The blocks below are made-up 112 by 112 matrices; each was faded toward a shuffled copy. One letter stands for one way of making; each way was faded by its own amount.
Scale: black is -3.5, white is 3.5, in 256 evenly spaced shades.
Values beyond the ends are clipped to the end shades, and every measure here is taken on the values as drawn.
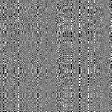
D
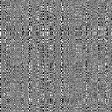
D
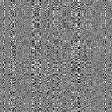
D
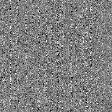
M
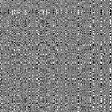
D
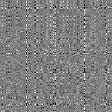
D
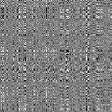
D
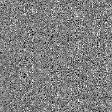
M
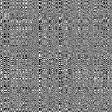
D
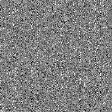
M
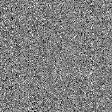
M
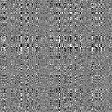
D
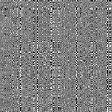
D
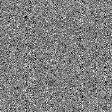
M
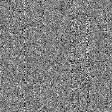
M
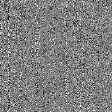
M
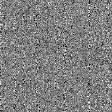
M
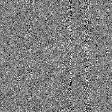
M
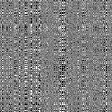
D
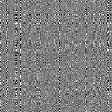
D
